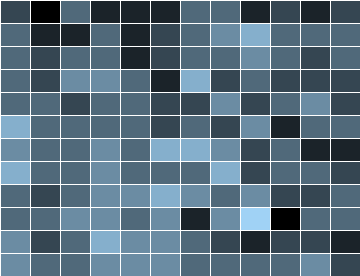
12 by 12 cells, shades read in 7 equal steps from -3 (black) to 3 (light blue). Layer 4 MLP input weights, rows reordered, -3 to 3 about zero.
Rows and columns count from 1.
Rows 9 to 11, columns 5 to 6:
1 2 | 0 1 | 1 1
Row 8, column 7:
0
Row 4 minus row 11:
-1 0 1 -1 -1 -3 2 0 2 0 0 1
